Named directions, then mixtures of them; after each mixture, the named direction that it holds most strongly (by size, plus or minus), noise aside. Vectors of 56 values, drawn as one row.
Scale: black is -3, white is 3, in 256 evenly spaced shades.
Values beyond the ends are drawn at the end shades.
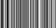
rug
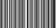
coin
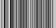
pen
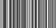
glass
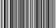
pen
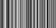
glass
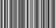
coin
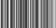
rug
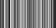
pen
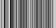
pen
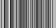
pen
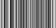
pen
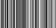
rug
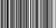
rug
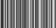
rug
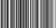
rug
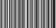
coin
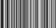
rug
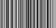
glass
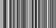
glass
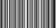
coin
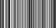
pen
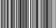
rug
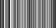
pen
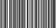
coin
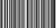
coin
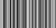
glass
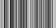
pen
